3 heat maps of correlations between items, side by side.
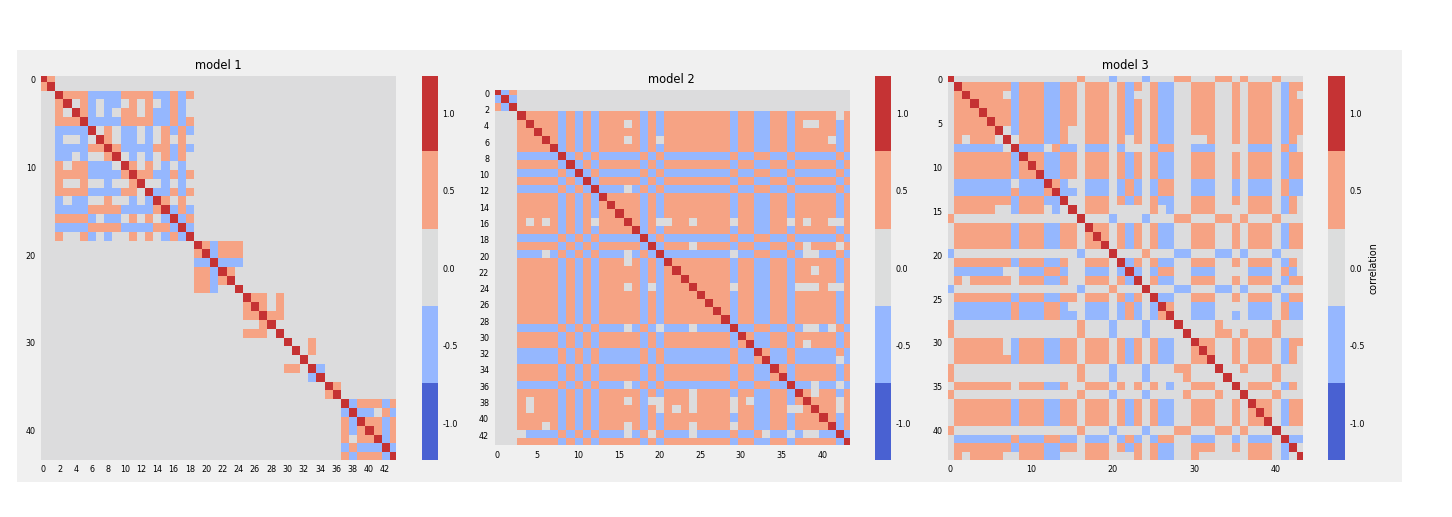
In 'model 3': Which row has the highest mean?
35
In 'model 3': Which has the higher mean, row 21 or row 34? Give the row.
21
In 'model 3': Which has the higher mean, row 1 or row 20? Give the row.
1
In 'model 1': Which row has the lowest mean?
6
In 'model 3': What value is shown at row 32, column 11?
0.5
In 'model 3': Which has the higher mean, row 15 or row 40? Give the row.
15
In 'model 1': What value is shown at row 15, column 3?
-0.5
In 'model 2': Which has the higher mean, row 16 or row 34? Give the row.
34
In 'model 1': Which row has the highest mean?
27
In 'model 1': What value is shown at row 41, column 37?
0.5
